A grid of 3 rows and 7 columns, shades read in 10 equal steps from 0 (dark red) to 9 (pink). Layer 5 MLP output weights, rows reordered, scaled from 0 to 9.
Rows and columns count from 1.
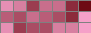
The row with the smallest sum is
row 1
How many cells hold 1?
0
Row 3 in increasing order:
3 4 4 7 7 8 9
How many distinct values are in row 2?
5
